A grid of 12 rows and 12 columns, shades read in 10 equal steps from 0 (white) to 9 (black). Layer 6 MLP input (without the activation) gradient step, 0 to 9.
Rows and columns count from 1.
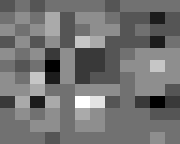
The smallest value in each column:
4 3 2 3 4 0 1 4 4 4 2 4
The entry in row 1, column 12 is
5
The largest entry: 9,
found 2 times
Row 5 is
4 5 4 7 4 7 7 6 5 4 4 4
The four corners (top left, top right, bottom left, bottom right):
6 5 5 5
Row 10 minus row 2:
0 0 0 1 -1 -1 0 0 -1 -1 -2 0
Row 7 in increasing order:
2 4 4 4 4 4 5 5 6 6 7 8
